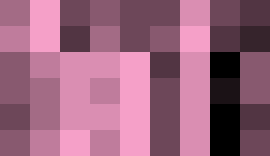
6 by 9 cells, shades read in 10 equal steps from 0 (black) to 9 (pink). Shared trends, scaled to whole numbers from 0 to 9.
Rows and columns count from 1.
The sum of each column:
32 44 40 41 44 24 49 8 22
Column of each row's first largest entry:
2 2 5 5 5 3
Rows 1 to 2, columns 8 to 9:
4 3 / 3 2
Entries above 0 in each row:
9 9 8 9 8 8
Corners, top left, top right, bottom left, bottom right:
6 3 5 4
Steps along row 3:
up up same up down up down up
